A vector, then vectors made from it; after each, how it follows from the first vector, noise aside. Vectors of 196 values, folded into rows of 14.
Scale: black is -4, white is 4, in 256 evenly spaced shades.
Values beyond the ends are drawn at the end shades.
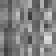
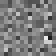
sign-scrambled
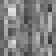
wrapped around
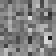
sign-scrambled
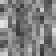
wrapped around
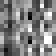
scaled up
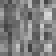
wrapped around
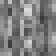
wrapped around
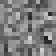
sign-scrambled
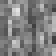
wrapped around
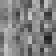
negated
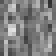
wrapped around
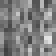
copied
